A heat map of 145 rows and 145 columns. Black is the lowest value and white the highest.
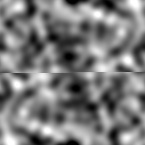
No overall slope runs across the table. The values follow a bell shape. It looks the same turned upside down. There are no lone odd cells. On average the colour sits 50% of the way up the scale.
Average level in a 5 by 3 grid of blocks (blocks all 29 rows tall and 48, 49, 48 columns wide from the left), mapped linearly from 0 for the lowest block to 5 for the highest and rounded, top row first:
345 | 203 | 515 | 302 | 543
